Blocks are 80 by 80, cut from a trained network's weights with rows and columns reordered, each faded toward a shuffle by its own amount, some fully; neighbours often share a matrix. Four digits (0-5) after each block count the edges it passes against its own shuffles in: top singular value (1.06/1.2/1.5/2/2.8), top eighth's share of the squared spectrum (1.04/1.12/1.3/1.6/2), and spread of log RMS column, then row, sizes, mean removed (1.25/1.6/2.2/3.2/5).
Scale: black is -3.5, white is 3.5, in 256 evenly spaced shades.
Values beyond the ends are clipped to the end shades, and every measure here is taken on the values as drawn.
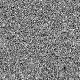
2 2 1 0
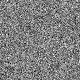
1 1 0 0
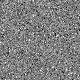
0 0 0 0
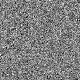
2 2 0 0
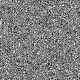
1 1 0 0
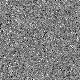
0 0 0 0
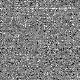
2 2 2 1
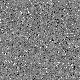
0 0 0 0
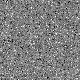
1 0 0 0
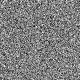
0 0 0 0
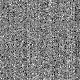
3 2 0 2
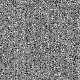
2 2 0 1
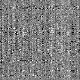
3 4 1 3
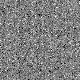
1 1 0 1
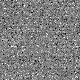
2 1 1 0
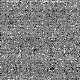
2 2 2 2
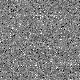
1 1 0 0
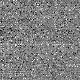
2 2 2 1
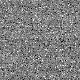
1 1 1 0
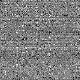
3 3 3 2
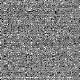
3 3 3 1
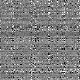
3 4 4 3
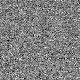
2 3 0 1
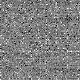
2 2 2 1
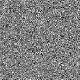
3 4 2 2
